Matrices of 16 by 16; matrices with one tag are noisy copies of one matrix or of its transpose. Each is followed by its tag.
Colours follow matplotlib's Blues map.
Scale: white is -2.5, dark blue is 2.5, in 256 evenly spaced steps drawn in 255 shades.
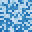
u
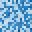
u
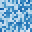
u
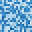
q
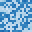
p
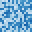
u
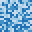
u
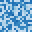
q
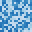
p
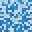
u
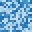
p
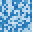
p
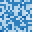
q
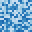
u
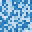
p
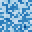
u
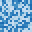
p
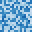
q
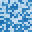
u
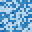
p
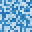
q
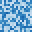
q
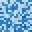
u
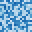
q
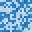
p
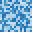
q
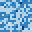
p
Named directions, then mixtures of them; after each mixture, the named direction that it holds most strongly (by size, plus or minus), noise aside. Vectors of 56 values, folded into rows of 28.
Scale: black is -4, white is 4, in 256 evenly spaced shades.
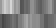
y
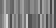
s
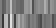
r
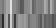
r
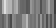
y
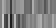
r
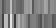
r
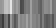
y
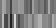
r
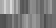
y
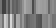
r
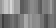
y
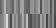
s
